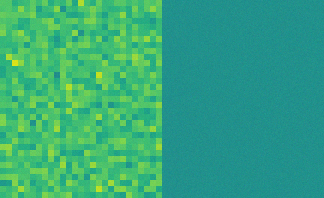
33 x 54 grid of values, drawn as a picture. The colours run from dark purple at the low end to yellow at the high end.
It is made of 1 by 2 panels. Panel 1,1: high, fine-grained. Panel 1,2: middling, flat.
